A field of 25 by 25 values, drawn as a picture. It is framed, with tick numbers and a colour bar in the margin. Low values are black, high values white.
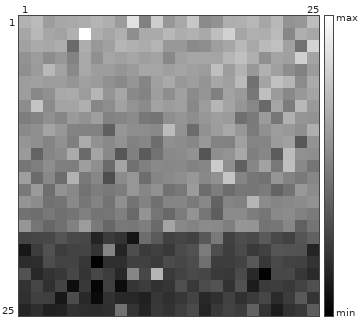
Slope: up to the top. Ninth with the lowest average: bottom left. Seam: horizontal, 70% of the way down, the top part higher.
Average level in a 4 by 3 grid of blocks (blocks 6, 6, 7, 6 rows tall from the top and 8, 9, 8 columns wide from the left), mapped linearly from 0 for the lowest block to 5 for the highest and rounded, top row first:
5 5 5 | 4 4 4 | 3 3 3 | 0 1 0
